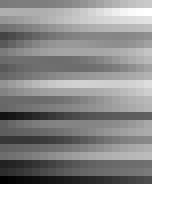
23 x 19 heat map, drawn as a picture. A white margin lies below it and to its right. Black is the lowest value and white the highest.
Grain: streaks across. Ninth with the highest average: top right. Ninth with the lowest average: bottom left. Slope: up to the top right.
